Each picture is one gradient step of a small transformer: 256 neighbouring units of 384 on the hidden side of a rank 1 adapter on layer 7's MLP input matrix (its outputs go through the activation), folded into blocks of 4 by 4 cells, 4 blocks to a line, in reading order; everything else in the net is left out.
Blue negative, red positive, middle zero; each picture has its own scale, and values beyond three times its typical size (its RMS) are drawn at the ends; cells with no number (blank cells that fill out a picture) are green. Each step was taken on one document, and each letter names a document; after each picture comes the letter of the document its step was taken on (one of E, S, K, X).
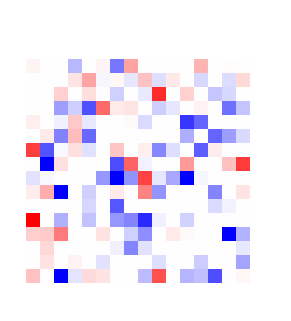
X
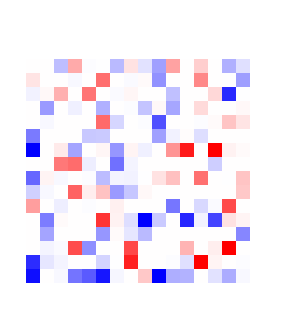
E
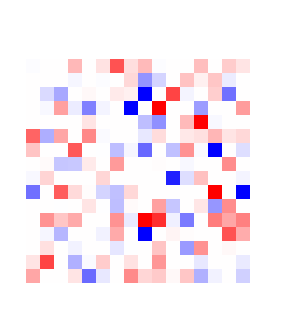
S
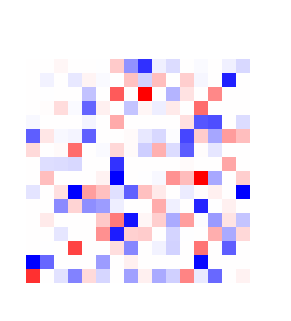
S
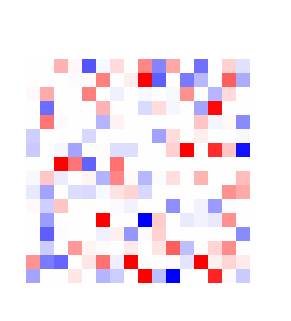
E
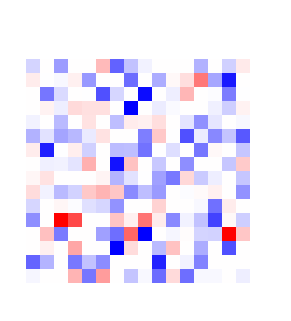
S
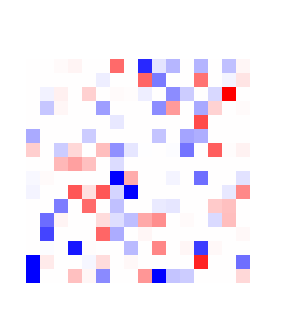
E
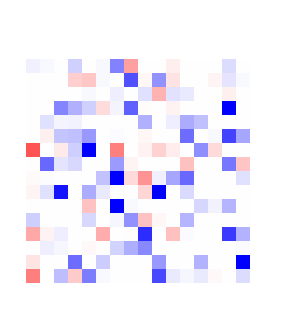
X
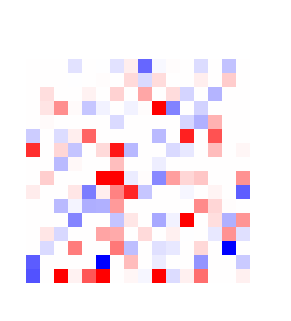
S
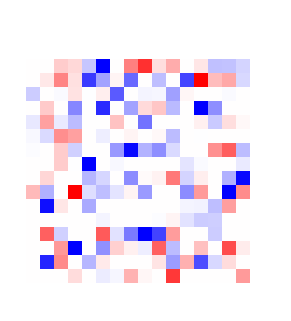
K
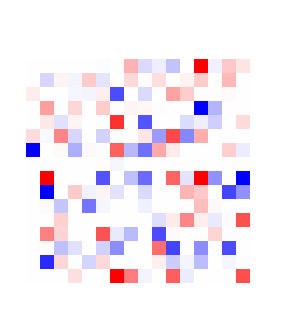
K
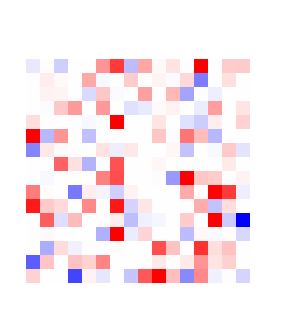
S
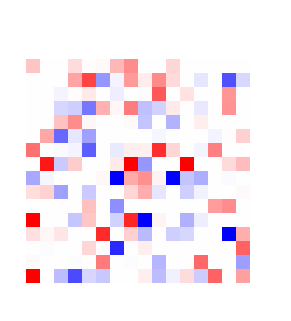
X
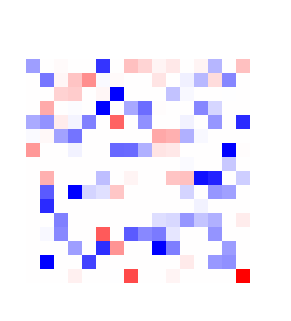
K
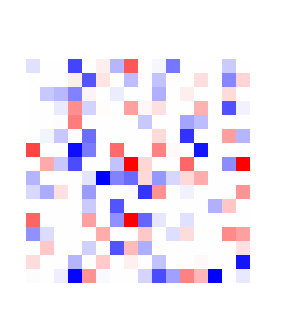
X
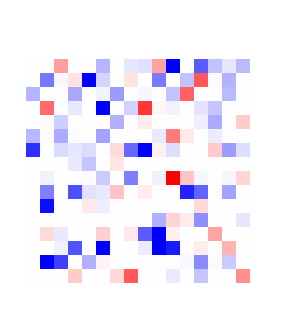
K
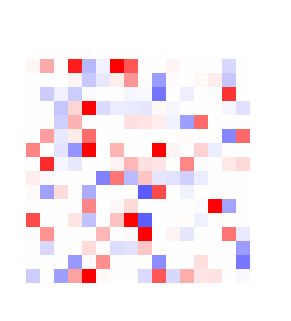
X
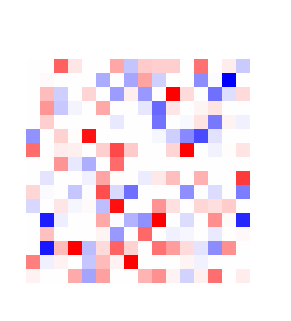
S
